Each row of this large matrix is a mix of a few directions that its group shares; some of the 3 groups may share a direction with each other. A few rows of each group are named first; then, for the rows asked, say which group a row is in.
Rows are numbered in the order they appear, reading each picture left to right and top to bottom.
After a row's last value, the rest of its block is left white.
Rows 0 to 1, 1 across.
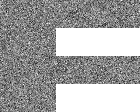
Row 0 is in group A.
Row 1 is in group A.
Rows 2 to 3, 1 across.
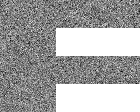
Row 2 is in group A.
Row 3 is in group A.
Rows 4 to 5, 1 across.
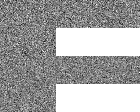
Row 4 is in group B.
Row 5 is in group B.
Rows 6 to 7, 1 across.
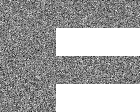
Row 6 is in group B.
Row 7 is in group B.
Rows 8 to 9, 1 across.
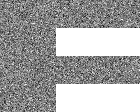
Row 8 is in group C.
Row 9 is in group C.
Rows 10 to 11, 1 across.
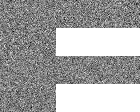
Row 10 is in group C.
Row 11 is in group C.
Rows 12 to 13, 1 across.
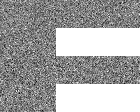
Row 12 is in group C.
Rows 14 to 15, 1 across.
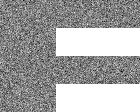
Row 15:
A
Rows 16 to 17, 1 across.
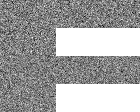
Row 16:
C
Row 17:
A
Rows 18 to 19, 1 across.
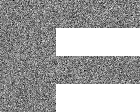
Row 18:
A
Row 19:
A
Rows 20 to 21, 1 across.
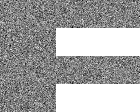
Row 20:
B
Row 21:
B
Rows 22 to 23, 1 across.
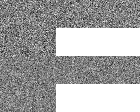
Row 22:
B
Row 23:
A
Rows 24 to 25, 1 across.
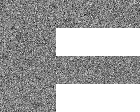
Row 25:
B
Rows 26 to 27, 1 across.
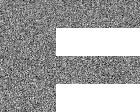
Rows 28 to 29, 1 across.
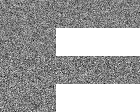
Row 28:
C
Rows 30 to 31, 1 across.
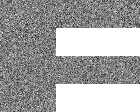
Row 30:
C
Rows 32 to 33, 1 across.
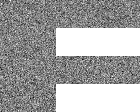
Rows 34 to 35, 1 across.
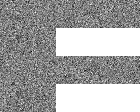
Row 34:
A
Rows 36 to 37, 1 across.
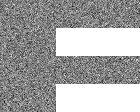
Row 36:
C
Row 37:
C
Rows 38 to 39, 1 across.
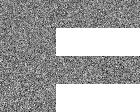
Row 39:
B
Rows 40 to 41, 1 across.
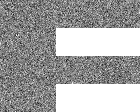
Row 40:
C
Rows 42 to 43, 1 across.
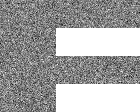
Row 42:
C
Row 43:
A
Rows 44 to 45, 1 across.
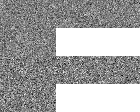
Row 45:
C
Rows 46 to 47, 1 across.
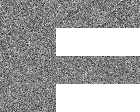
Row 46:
A
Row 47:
B
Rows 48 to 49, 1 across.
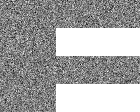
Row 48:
A
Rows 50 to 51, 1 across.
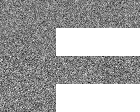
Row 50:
C
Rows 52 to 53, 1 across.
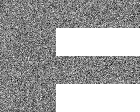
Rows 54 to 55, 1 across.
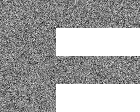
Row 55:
A
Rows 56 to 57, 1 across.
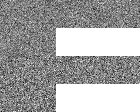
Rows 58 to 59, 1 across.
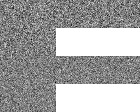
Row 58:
C
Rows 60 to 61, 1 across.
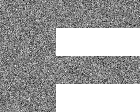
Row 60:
B
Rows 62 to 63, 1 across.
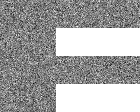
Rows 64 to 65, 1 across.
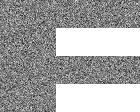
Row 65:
C
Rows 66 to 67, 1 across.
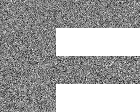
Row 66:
C
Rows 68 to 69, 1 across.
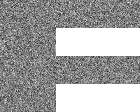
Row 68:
C
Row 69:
C
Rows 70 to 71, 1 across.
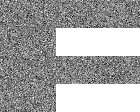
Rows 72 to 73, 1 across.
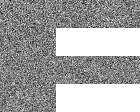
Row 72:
B
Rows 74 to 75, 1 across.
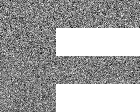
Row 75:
A
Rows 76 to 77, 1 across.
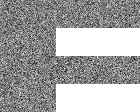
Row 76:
C
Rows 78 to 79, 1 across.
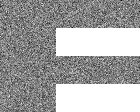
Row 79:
A
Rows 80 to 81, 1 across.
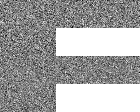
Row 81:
B
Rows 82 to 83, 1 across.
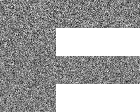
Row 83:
C
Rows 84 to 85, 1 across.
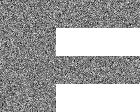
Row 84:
C
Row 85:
C
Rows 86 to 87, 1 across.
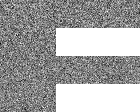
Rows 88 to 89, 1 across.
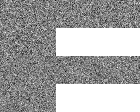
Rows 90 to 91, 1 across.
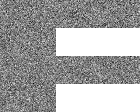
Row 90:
A
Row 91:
A
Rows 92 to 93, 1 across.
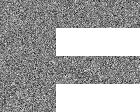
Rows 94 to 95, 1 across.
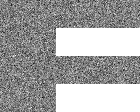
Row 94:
B
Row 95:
A
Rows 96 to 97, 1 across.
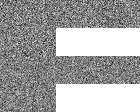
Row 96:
B
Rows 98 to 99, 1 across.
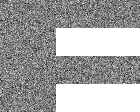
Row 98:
B
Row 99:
C
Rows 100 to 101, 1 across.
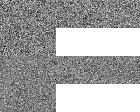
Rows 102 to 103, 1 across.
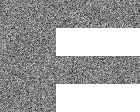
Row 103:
A
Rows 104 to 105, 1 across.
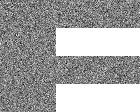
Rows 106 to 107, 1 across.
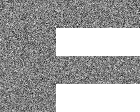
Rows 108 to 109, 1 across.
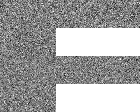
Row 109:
C
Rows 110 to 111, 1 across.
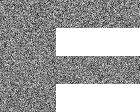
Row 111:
C
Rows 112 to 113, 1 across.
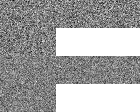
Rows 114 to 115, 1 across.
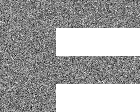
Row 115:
C
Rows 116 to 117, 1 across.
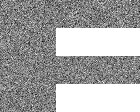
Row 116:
A
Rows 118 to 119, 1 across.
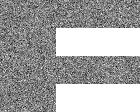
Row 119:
B
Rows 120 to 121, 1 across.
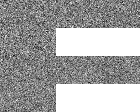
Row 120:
B
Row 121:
B
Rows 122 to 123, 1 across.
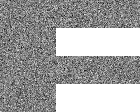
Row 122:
A
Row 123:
A
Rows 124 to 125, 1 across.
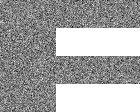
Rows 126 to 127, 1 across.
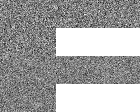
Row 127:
B
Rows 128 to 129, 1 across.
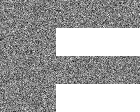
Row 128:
C
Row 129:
B
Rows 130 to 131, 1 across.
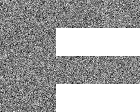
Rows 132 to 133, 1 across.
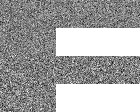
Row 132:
B
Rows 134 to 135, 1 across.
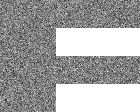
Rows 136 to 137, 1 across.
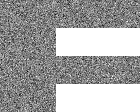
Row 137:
B
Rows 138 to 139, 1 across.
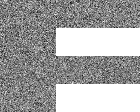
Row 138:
B
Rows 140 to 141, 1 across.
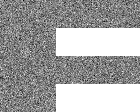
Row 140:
B
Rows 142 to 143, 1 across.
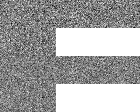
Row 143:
A
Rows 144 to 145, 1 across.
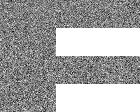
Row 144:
C
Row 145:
B
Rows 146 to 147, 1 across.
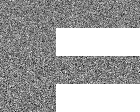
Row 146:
A
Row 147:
B
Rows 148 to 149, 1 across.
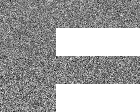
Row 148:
A
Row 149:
B
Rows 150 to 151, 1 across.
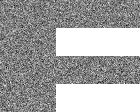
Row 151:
A
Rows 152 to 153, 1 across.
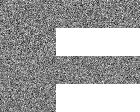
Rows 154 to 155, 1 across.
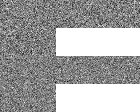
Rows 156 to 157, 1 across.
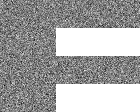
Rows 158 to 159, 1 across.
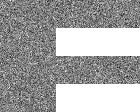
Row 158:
A
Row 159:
A
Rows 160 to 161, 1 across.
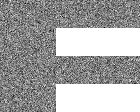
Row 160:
B
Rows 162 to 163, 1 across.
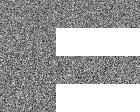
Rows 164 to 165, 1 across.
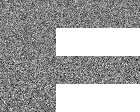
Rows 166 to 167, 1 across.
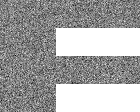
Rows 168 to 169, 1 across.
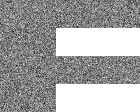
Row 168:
C
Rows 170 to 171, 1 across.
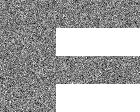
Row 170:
C
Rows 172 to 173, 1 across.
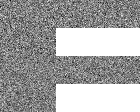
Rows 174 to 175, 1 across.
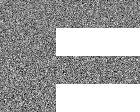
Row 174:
B
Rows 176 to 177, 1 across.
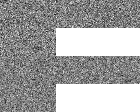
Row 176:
B
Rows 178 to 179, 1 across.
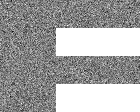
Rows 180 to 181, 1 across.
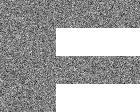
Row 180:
A
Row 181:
C
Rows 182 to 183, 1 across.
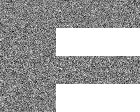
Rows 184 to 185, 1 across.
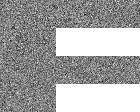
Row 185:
C
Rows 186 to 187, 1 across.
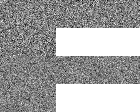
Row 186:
B
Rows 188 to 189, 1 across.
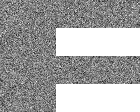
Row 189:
C
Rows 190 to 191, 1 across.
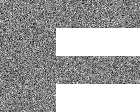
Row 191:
C
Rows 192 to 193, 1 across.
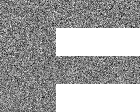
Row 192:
A
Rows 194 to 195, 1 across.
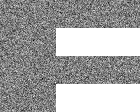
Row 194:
C
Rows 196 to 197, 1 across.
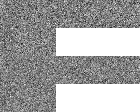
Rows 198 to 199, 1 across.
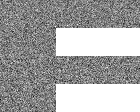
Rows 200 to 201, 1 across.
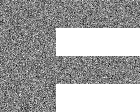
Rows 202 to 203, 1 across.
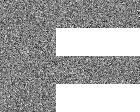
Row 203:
A
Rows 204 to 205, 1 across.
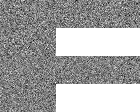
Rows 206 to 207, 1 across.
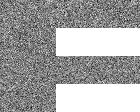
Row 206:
A
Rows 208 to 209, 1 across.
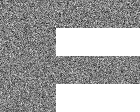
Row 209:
A
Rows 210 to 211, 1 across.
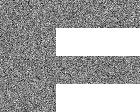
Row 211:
B
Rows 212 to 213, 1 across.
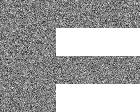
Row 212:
C
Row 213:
C
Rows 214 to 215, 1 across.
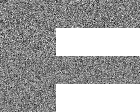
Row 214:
B
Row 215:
B
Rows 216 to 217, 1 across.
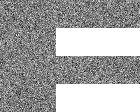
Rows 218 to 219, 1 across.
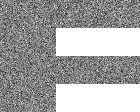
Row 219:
A
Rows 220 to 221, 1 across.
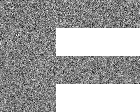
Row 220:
C
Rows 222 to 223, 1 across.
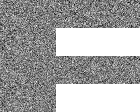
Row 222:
C
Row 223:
C
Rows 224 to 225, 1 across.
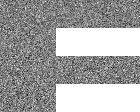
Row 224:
B
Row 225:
A
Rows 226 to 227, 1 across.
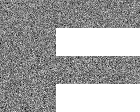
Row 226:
C
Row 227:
B
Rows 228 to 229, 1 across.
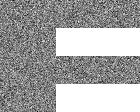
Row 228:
A
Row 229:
C
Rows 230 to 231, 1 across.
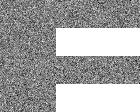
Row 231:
C
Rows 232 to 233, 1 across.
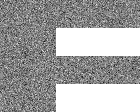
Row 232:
B
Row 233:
C
